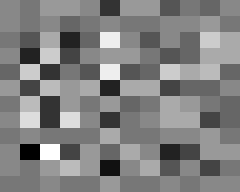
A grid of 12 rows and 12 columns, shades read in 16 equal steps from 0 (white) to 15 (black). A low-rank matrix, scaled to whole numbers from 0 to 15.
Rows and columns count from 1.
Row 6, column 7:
5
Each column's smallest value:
6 2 0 2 5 1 5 5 3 5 3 5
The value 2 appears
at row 8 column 2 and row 8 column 4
